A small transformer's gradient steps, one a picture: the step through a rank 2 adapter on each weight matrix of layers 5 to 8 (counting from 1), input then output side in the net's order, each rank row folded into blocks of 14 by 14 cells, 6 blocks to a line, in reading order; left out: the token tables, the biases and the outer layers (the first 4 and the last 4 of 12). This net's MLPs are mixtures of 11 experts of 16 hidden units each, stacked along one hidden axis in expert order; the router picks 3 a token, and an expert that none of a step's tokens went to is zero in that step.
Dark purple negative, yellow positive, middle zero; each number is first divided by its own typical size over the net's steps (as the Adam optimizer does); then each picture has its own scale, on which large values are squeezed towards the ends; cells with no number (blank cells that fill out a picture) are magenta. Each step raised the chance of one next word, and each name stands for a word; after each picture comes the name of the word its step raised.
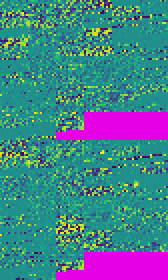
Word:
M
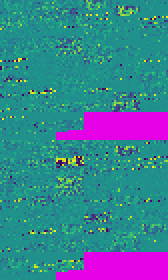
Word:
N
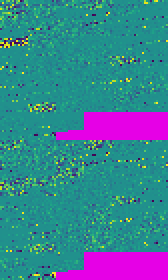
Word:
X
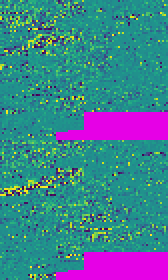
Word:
X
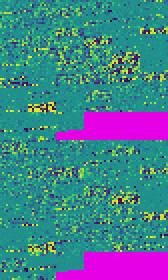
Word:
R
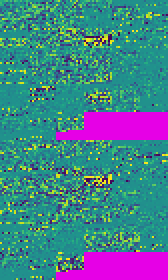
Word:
R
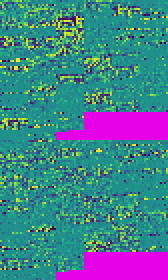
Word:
R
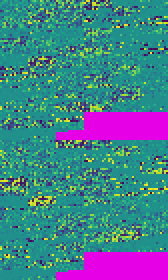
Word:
M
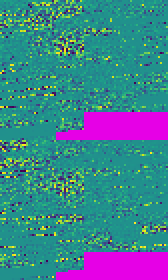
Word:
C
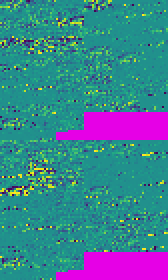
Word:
N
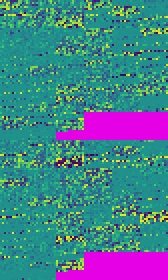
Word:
M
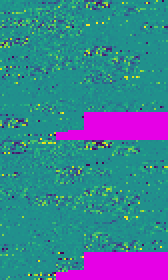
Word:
X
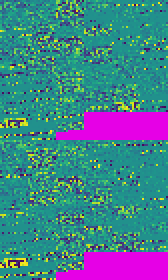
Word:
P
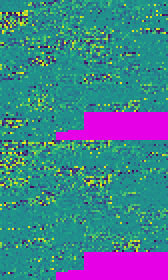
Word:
X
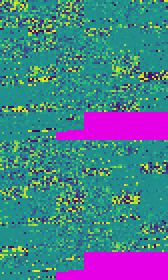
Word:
P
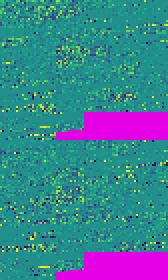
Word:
C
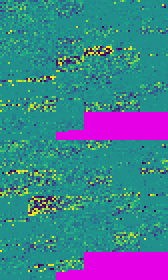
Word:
N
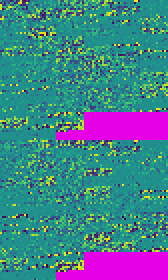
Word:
M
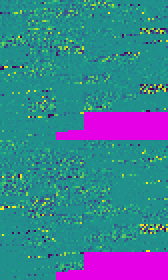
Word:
C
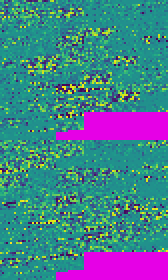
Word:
M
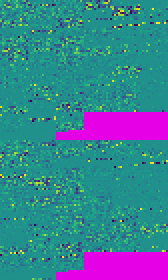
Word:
C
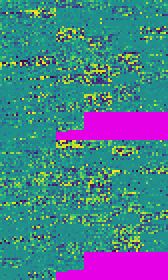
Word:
R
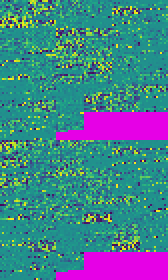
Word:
R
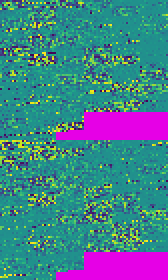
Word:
P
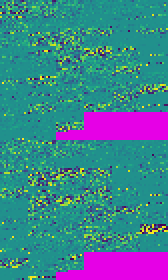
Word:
X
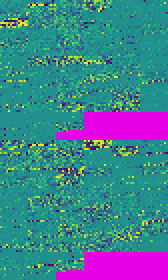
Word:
X
